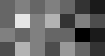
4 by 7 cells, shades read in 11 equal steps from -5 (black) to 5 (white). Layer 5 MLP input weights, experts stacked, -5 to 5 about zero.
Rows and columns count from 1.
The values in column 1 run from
-2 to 0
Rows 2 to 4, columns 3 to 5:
0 2 -3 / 0 -1 -1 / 0 -2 1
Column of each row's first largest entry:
2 2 1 2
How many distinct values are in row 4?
6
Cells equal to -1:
8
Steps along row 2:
up down up down up down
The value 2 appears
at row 2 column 4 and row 4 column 2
